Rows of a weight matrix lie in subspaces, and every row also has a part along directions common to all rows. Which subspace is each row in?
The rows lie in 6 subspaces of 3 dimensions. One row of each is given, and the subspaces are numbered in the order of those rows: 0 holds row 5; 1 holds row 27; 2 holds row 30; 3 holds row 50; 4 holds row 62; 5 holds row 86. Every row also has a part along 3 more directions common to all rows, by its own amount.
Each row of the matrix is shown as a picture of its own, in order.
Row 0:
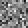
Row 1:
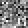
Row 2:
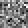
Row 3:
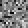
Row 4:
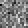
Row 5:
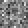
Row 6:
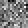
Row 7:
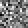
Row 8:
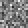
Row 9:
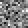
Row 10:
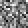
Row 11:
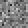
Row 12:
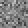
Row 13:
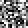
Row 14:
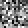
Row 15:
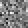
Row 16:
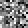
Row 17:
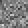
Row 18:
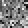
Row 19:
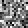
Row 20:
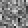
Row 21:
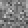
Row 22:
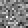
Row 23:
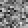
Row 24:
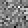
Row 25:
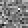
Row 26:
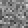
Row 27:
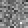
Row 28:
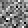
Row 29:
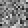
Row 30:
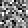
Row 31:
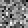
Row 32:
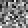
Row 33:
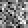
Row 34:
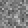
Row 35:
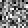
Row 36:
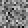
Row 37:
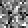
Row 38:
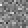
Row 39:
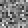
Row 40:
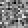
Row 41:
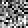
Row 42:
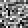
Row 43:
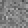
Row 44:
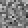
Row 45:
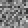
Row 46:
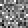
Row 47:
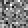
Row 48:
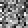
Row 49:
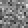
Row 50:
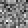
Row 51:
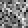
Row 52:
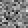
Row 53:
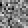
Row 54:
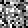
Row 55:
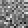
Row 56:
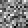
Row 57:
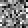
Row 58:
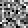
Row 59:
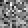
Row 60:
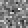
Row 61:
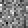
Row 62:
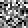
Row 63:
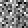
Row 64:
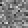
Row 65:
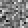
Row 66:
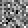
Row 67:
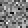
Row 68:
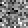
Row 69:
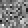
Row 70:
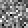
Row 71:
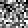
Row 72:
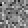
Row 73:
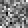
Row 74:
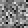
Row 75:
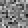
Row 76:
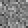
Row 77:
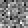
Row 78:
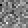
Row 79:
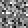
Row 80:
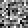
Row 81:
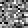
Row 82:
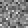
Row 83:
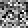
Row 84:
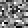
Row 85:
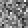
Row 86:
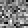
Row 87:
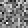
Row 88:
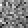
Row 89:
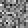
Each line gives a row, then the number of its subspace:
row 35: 5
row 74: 5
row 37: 5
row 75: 0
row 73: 0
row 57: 4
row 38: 2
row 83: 3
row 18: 2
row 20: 5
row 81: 5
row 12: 4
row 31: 0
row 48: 3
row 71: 3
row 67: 2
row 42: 0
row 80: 0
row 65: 1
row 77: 0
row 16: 3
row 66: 4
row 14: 5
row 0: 4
